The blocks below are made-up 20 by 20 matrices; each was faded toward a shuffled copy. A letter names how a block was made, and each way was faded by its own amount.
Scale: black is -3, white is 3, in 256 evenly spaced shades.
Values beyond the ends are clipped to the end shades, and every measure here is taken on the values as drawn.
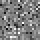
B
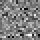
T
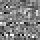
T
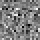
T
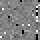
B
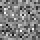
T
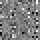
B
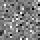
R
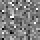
B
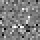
R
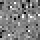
R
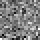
T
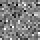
T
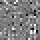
B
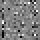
B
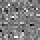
R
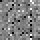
B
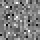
R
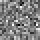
T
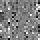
B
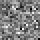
T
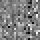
B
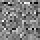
T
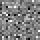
R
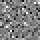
R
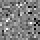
R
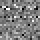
T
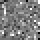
B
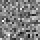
T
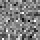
T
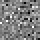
R
